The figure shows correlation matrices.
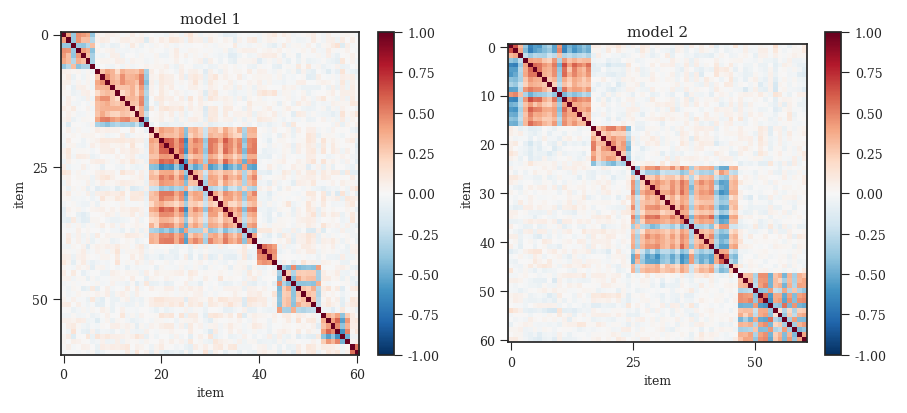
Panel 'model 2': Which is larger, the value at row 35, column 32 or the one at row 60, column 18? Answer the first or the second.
the first
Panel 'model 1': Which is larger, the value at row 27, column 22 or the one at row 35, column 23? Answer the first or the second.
the first
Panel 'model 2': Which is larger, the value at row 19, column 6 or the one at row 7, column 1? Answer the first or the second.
the first
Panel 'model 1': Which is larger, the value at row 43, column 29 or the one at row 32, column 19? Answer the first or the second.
the second
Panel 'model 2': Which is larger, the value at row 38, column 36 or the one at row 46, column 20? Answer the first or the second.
the first
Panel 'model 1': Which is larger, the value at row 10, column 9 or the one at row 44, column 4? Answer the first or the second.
the first
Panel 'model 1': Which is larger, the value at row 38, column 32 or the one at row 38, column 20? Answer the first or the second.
the second
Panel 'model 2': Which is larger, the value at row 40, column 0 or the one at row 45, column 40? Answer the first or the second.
the second
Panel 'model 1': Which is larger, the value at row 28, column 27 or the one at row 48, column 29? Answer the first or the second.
the first
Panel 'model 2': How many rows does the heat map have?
61
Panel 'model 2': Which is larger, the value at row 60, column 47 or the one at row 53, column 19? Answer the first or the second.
the first
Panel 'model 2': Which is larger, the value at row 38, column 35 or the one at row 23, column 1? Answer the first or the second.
the first
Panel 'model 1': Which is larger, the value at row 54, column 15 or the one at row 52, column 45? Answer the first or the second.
the first
